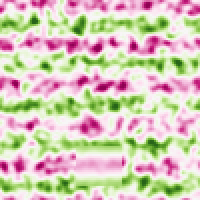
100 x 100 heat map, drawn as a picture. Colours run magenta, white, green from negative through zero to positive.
There is no overall slope. On average the colour sits 50% of the way up the scale. In the bottom middle lies a patch that is calmer than the rest. Horizontal stripes repeat 5 times down the table. No lone cell stands out from its neighbours. There is no seam.
